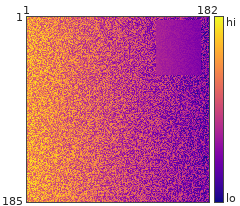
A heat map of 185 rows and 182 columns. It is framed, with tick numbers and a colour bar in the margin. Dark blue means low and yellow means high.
In the top right lies a patch that is calmer than the rest. The top right is the smoothest part. Values rise toward the left. On average the colour sits 50% of the way up the scale. No regular stripes run through it.
